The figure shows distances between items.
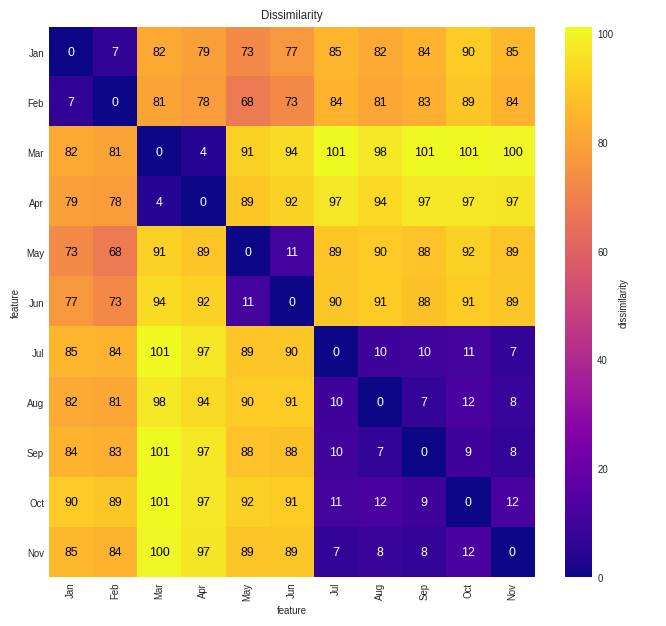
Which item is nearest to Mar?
Apr
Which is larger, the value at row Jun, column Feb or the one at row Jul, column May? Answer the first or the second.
the second
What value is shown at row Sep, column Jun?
88
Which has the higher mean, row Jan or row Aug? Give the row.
Jan
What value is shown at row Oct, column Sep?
9
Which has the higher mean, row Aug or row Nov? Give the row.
Nov
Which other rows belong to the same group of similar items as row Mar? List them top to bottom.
Apr
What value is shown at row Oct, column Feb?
89
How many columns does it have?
11
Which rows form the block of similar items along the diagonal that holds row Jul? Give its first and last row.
Jul to Nov
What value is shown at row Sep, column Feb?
83
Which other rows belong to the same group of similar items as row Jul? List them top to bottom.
Aug, Sep, Oct, Nov
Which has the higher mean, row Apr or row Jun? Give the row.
Apr
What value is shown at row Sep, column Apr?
97
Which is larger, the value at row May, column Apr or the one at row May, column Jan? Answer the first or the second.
the first
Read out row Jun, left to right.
77 73 94 92 11 0 90 91 88 91 89
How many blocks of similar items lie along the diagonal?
4
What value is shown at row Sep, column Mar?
101
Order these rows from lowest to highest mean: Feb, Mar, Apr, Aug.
Aug, Feb, Apr, Mar
